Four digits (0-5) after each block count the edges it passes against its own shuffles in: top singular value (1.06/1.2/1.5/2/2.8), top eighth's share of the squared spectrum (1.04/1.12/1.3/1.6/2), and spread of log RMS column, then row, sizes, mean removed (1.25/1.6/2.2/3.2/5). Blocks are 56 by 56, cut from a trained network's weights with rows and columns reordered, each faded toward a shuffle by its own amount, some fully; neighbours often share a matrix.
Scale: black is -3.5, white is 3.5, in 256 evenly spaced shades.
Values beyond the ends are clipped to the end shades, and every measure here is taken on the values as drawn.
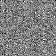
3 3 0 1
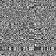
4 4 1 3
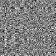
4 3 1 2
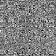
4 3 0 2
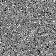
0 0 0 0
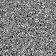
0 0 0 0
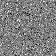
0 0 0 0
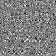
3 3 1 2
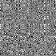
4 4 2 3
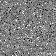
0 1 0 0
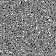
0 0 0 0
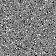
0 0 0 0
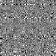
3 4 2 3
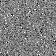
0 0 0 0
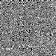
3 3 1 1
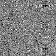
3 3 1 1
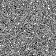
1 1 0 0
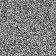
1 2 0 0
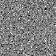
2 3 1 1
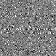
3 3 0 2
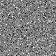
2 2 0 1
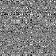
3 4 1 3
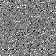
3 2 0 2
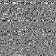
3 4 0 3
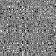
3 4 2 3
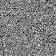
1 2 0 1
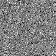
2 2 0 1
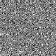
3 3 1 2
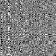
3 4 2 2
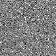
2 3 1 0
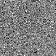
2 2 0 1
